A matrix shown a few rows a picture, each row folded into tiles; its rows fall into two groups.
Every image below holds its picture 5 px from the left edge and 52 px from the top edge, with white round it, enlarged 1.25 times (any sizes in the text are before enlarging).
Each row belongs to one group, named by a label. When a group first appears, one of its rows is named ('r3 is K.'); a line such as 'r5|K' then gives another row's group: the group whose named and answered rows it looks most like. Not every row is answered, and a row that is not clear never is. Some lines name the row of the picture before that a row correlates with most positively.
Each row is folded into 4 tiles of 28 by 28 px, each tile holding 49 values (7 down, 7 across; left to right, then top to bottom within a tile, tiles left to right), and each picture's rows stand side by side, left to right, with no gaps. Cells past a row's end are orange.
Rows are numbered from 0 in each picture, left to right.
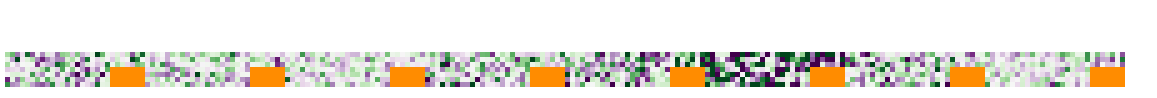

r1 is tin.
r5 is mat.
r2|tin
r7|mat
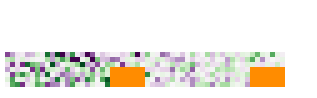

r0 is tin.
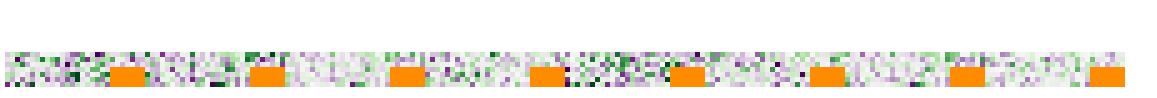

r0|tin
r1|mat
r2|mat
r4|tin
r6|mat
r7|mat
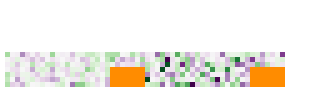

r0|mat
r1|tin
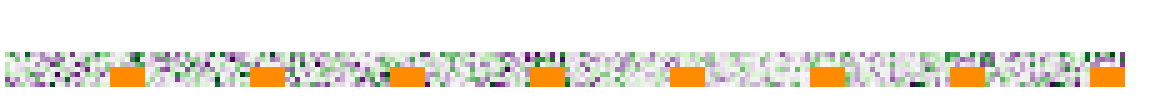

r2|tin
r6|mat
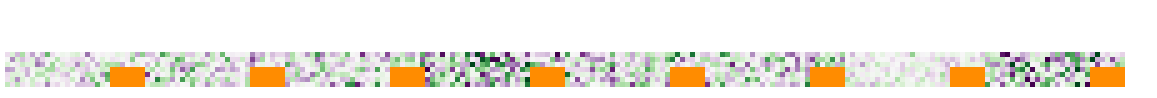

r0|tin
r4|mat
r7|mat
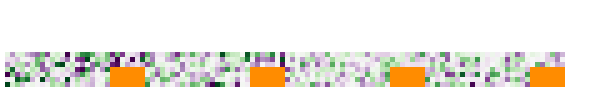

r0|mat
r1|mat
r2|tin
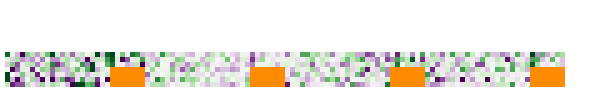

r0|mat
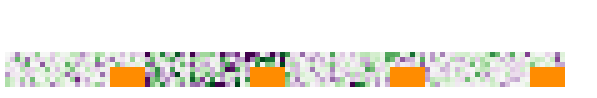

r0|tin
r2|mat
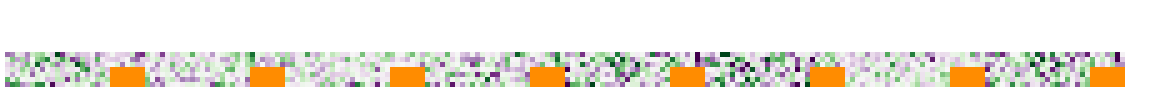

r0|tin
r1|mat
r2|mat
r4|tin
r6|tin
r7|tin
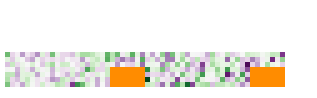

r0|mat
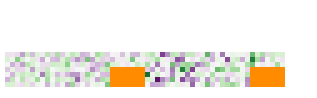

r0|tin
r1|mat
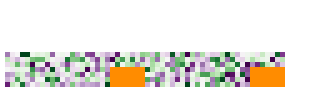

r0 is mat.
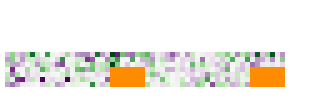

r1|mat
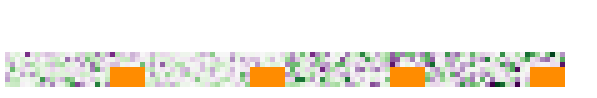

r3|mat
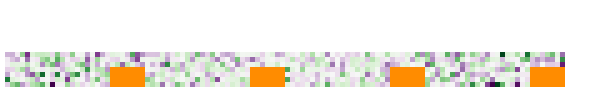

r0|tin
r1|tin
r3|mat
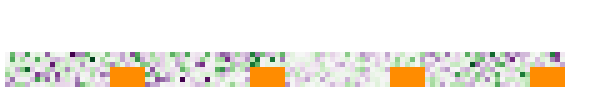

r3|tin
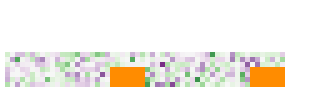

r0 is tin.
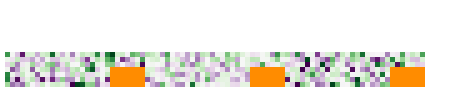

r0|mat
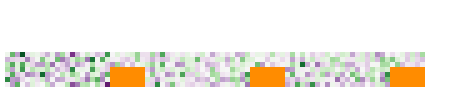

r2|tin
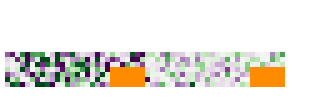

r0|tin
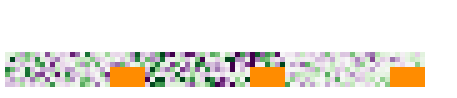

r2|tin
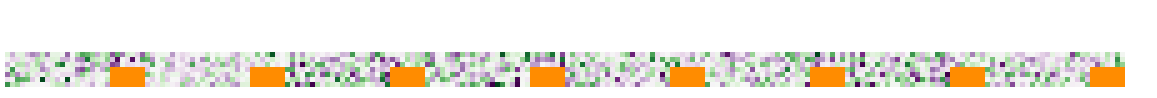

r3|mat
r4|tin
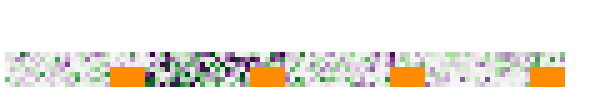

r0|tin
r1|tin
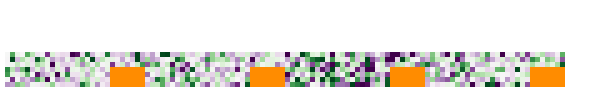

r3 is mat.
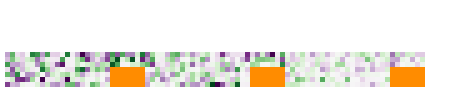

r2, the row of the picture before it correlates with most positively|1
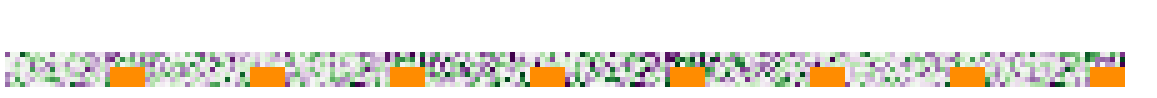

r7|mat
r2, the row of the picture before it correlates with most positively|1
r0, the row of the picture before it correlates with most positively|1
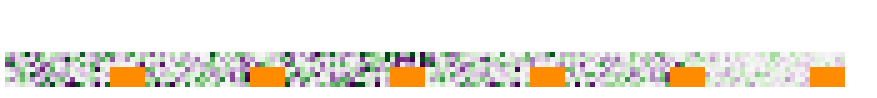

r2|mat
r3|mat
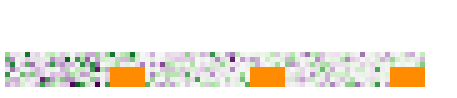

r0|mat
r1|tin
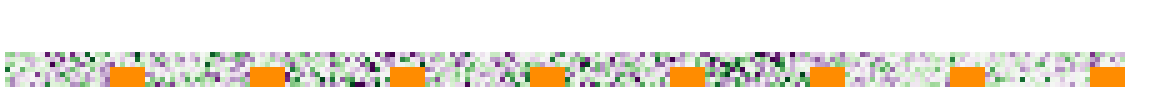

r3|tin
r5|tin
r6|mat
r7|mat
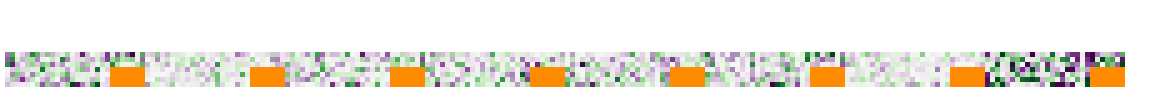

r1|tin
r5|mat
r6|mat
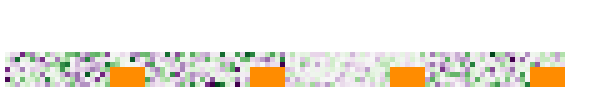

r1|mat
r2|tin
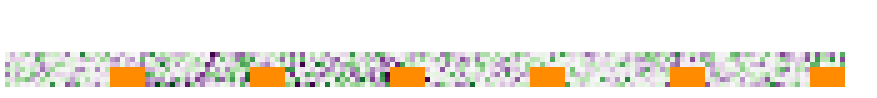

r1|tin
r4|mat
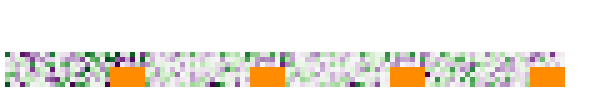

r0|mat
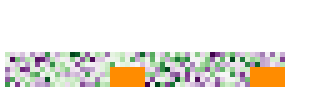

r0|tin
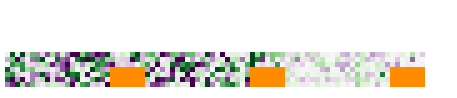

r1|mat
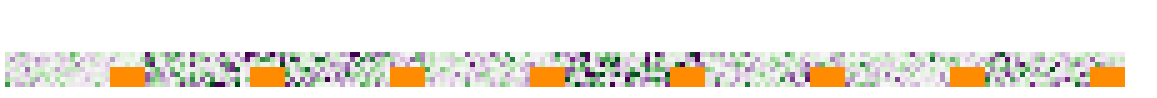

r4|tin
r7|tin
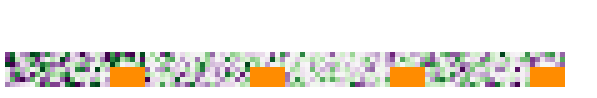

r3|mat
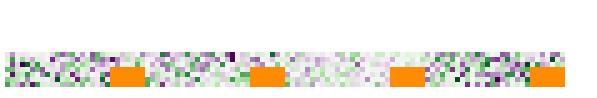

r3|tin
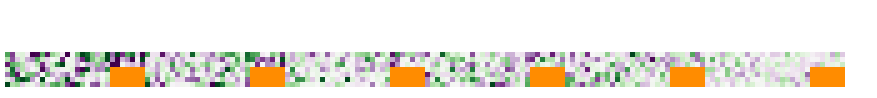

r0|mat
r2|mat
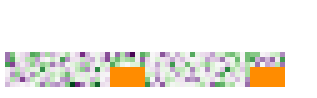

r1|mat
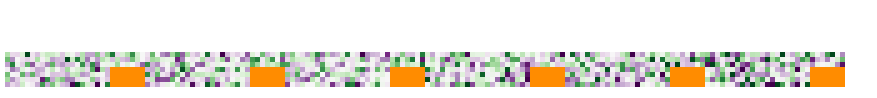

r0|mat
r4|tin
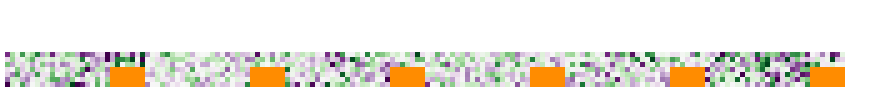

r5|tin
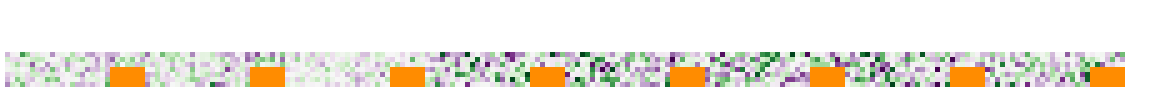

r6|mat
